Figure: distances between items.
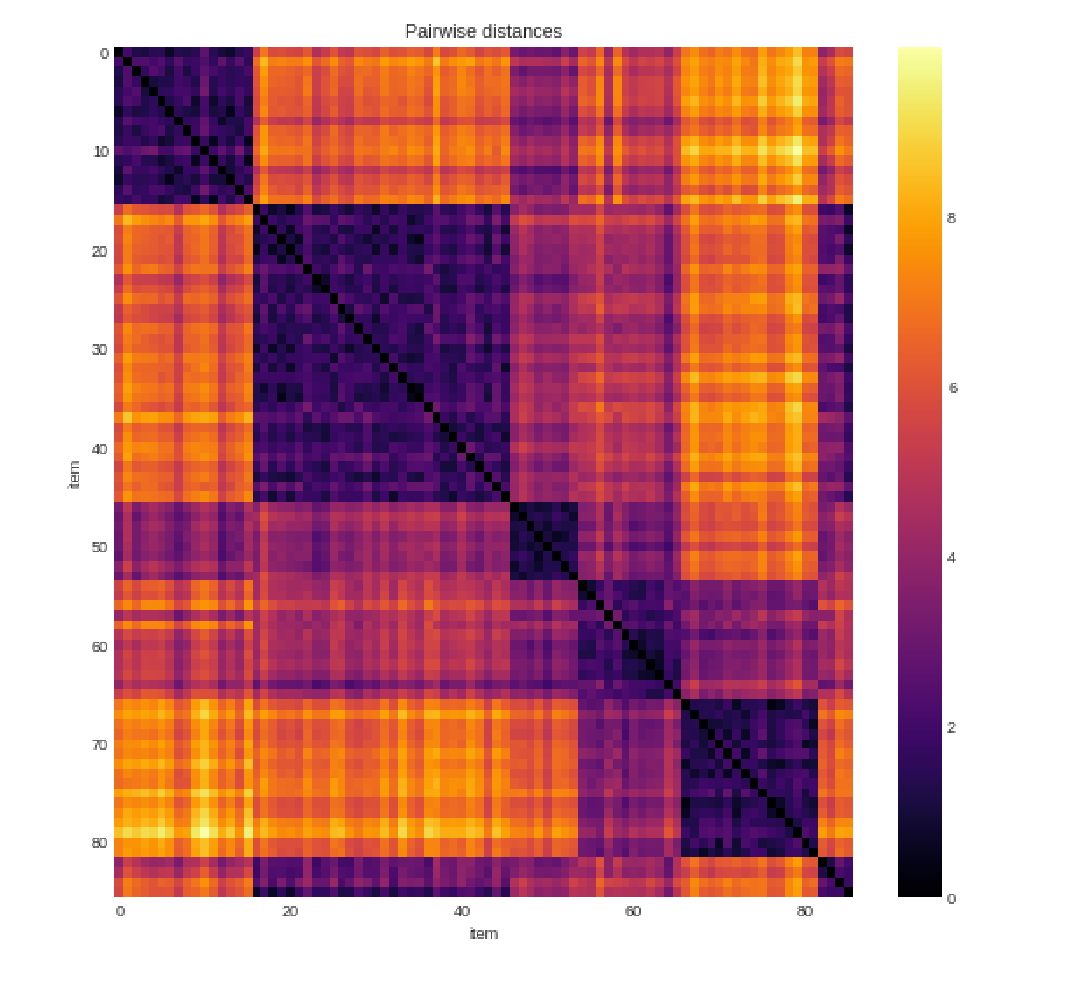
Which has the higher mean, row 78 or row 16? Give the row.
78
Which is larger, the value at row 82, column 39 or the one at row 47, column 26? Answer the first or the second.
the second
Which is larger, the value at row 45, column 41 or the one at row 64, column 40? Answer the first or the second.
the second
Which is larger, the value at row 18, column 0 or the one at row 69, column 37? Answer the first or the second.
the second
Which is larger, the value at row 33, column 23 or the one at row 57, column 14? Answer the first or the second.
the second
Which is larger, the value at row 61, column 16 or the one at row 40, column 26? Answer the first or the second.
the first
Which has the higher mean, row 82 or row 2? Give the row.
2
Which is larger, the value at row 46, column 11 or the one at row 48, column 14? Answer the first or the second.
the first
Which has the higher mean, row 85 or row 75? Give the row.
75
